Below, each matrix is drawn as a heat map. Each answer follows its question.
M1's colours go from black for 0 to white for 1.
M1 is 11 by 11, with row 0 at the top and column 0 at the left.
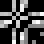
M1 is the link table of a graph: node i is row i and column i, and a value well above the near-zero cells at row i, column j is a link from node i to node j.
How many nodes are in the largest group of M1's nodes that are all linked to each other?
3
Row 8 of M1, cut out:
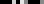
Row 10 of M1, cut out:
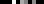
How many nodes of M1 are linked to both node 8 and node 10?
3
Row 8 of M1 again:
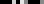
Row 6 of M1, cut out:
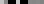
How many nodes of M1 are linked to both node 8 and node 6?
1
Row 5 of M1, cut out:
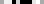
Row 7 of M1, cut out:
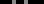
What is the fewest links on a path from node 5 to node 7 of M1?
3
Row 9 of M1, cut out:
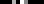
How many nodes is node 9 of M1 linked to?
3
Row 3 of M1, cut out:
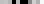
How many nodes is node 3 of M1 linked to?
8
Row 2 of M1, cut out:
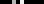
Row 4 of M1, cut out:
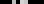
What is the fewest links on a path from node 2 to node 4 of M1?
2
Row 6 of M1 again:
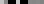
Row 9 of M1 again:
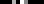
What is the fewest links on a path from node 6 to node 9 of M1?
1
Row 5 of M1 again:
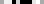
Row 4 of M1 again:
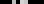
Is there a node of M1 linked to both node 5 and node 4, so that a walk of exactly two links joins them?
no
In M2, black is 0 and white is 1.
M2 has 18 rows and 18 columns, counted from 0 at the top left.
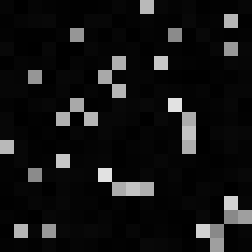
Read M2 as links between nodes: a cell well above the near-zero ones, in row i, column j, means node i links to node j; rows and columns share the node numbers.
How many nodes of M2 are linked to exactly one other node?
8
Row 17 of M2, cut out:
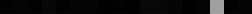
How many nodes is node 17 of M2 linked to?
1
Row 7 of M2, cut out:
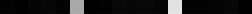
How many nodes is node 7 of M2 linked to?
2
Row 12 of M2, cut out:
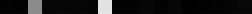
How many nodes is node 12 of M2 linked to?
2
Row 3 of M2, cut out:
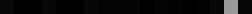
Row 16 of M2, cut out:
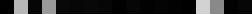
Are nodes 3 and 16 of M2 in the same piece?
yes
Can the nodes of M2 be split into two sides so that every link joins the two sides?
yes
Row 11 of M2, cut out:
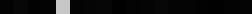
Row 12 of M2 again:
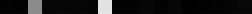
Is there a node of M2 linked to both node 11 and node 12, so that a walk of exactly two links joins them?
no
